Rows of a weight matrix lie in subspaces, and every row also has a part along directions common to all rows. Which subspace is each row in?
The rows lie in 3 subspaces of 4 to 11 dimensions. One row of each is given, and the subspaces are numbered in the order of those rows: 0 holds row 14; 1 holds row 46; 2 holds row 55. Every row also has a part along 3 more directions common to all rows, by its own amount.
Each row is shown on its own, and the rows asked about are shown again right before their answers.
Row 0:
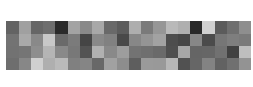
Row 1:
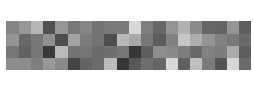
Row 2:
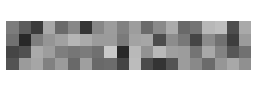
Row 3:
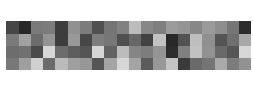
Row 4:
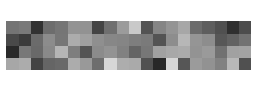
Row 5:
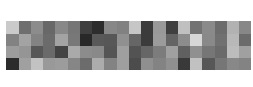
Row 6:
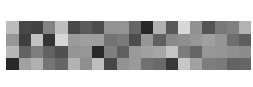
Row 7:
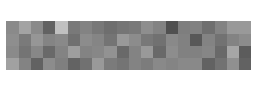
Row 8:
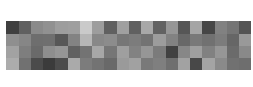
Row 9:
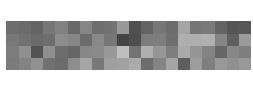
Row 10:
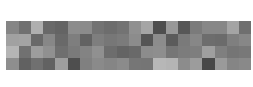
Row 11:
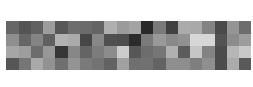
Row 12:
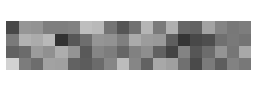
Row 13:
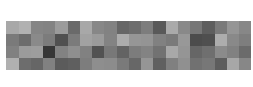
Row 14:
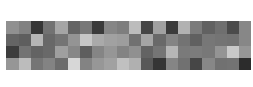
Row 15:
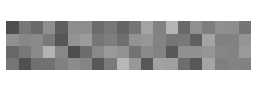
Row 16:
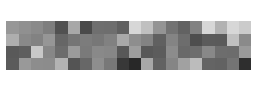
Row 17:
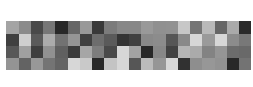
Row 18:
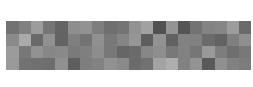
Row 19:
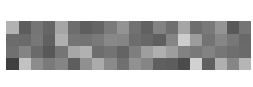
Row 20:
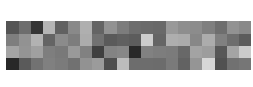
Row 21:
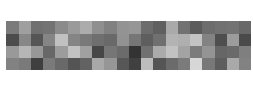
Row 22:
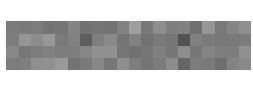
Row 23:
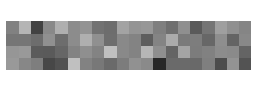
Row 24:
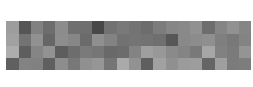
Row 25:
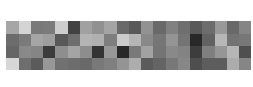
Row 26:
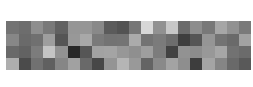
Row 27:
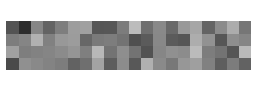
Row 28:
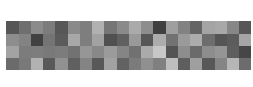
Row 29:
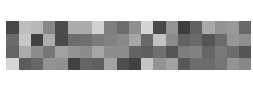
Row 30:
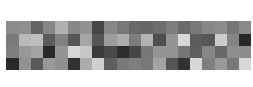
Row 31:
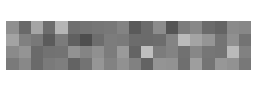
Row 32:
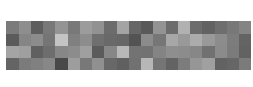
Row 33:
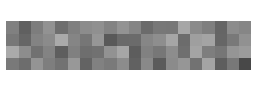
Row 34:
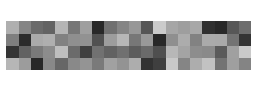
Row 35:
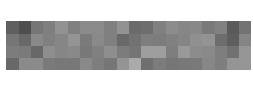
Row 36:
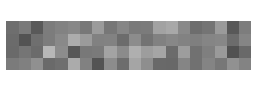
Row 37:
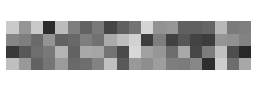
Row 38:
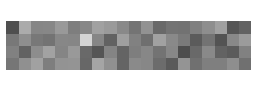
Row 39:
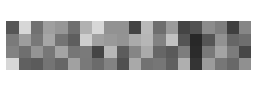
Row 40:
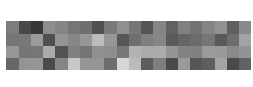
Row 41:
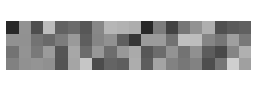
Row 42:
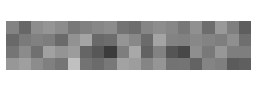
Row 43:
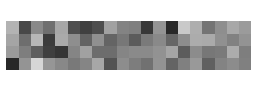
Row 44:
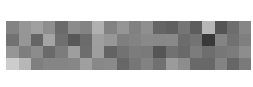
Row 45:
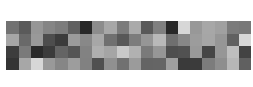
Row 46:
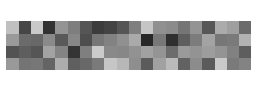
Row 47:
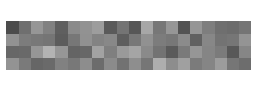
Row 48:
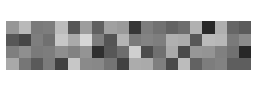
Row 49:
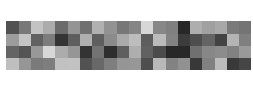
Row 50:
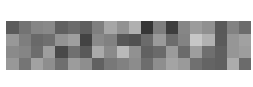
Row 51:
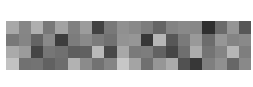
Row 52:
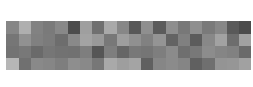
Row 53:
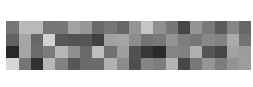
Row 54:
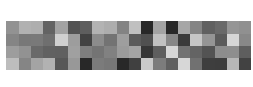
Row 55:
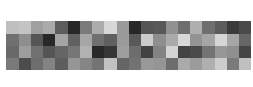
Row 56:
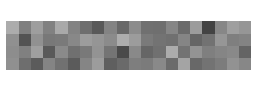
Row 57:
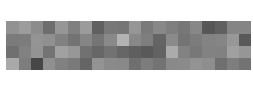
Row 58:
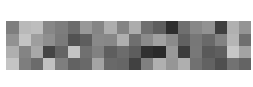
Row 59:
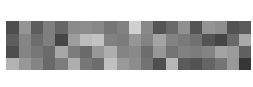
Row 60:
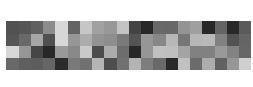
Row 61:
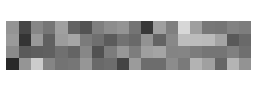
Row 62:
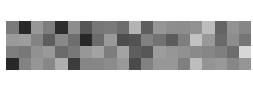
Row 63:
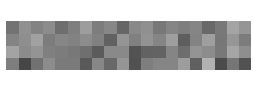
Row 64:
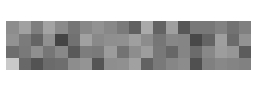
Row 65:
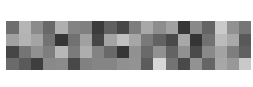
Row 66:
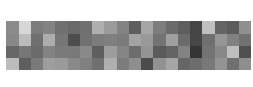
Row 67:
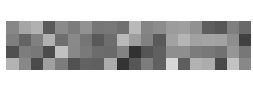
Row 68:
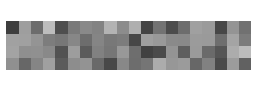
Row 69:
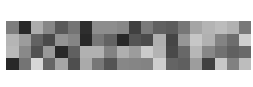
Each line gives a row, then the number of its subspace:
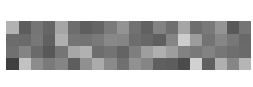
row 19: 1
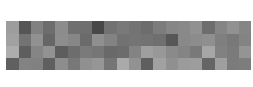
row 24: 0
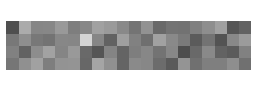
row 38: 2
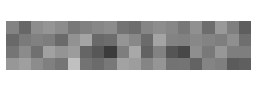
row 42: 2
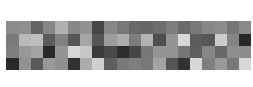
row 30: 1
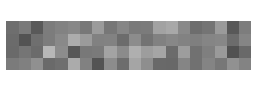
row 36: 1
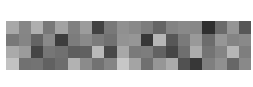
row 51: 2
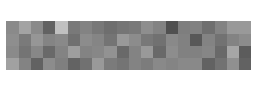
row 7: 2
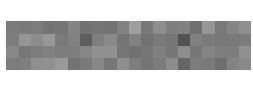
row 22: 2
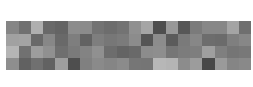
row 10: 0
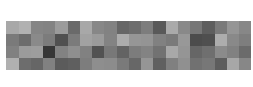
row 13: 2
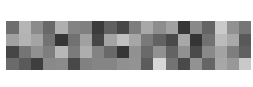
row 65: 1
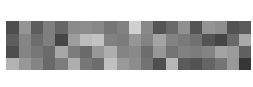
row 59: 0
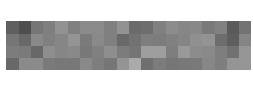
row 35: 2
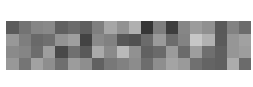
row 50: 1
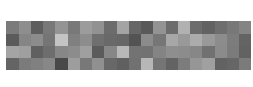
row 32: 2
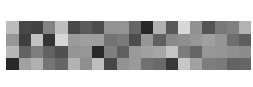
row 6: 0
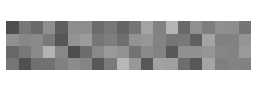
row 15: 1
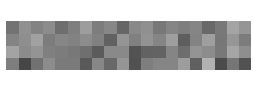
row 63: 1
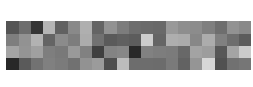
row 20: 1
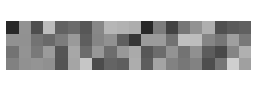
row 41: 1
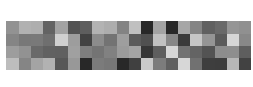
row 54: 1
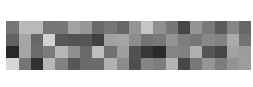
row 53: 0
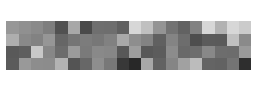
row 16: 2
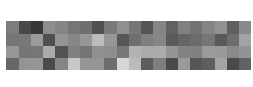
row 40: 0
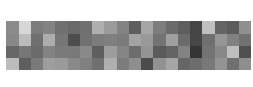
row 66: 2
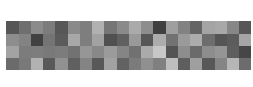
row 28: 0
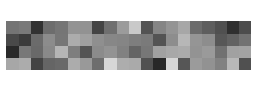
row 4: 0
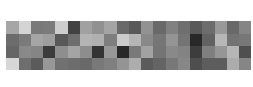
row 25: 2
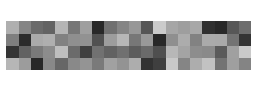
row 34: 0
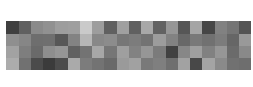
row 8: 2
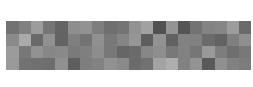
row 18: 0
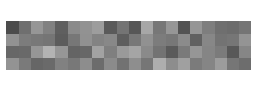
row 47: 2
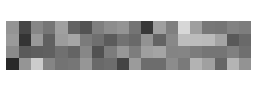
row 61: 0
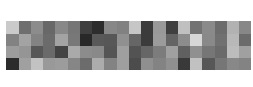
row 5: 2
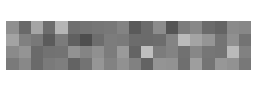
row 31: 2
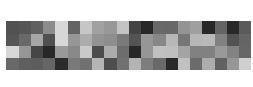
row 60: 2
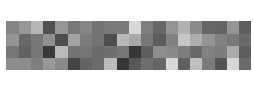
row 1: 0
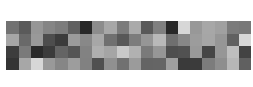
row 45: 0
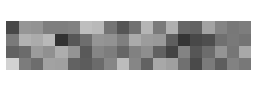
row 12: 2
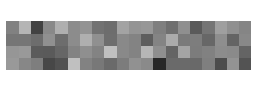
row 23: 2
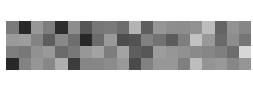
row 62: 2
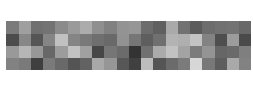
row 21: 0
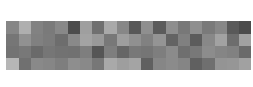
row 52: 2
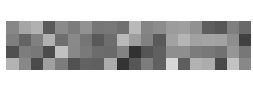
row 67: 0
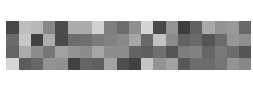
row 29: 0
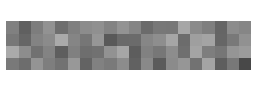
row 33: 1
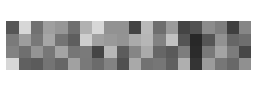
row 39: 2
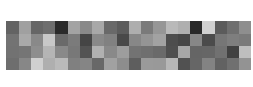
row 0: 2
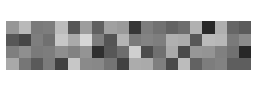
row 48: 2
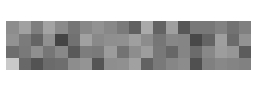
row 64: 2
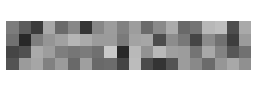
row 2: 2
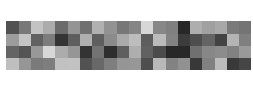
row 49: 2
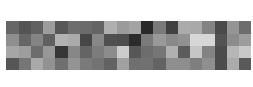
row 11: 1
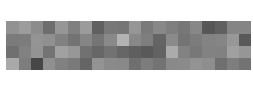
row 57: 0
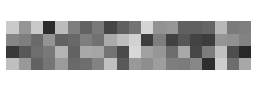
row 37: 1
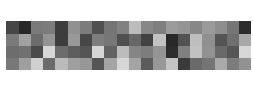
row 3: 2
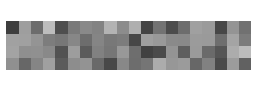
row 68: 1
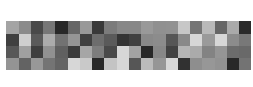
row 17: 2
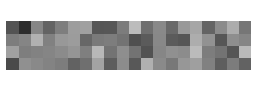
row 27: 2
